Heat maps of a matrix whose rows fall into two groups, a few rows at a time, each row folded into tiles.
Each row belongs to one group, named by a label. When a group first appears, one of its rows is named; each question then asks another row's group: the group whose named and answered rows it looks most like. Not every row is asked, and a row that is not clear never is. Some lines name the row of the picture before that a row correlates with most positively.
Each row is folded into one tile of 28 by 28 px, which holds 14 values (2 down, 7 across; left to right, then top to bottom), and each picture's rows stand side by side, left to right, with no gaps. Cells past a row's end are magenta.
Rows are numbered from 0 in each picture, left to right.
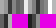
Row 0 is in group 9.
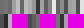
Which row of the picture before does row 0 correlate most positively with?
0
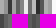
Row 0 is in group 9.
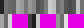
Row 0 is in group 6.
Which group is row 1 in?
9
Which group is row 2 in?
6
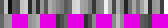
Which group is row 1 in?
6
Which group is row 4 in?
6
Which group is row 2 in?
9
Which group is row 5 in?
9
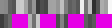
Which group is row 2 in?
9
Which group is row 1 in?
6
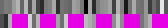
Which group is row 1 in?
6
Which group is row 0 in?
9
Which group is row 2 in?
6
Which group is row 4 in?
6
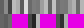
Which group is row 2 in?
9
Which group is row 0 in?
9
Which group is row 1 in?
9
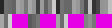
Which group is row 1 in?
9
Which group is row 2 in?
6
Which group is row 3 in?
6
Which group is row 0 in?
6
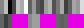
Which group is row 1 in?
6
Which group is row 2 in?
9
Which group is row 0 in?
9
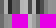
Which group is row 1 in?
6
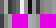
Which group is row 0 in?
6
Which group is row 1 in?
6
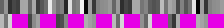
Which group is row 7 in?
6
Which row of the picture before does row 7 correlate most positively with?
1
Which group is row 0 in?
6
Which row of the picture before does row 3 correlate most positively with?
1
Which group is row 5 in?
6
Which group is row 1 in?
6
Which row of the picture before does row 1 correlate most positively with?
0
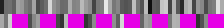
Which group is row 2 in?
9
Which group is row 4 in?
6
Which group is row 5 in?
6
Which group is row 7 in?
9
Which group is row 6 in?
6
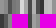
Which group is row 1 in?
6
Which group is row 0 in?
9
